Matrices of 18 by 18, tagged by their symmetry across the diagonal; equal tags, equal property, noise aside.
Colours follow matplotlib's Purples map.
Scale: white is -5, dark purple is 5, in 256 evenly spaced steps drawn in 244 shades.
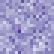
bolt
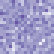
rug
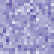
bolt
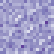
rug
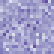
bolt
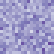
rug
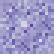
rug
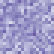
rug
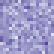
bolt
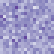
bolt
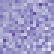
rug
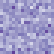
bolt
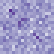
rug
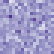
bolt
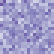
rug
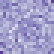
rug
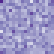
rug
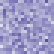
bolt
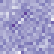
rug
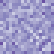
rug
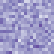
bolt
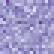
bolt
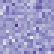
bolt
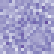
rug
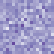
bolt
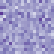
bolt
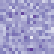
bolt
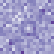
rug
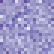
rug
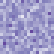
bolt
